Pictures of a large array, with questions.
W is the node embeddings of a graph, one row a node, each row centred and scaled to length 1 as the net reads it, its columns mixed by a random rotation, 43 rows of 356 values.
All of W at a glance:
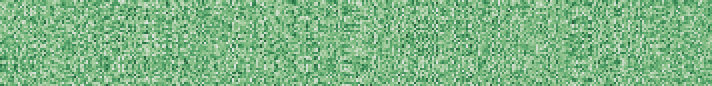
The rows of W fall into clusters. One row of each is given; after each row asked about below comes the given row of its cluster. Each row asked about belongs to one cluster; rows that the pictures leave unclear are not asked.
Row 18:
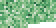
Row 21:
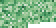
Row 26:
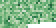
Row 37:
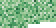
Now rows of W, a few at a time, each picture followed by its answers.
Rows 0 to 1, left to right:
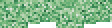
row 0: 21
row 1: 18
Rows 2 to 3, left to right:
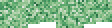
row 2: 18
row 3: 26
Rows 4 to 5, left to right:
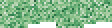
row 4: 37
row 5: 37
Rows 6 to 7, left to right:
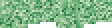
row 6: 26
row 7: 37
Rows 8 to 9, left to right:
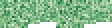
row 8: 21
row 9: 21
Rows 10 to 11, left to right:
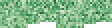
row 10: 18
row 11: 18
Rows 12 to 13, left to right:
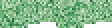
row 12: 37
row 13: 37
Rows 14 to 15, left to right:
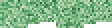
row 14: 18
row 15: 37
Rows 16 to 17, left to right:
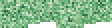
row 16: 21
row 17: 18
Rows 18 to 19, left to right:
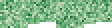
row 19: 26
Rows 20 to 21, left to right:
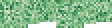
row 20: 18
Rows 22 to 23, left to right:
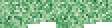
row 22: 26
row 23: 26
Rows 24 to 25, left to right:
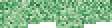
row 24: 18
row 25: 18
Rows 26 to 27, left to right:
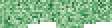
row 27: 18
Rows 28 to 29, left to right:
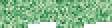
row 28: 21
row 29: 21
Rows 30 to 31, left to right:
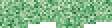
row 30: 37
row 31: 37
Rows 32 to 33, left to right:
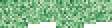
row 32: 21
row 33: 21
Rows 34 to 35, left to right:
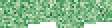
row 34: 21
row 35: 21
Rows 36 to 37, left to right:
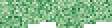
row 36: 26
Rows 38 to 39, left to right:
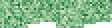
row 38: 26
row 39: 18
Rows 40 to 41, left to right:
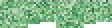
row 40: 18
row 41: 37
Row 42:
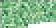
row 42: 21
